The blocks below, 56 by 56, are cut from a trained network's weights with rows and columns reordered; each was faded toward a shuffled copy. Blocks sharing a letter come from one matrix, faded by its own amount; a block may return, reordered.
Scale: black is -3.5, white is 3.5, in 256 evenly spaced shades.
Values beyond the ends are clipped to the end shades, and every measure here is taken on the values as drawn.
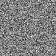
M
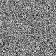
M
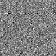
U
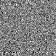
U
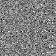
U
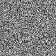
M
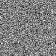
M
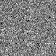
U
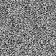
M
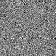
U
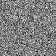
M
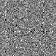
U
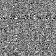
U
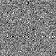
U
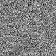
M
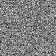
M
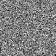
M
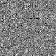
U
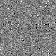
U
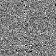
U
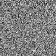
M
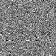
U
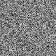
M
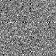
U
